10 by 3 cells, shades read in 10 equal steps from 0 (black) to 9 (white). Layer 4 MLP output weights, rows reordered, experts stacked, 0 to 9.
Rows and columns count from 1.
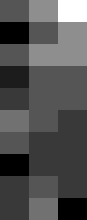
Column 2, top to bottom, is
5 3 5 3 3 3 2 2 3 4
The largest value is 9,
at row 1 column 3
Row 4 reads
1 3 3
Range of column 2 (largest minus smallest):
3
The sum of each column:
20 33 33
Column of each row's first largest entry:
3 3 2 2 2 1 1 2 2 2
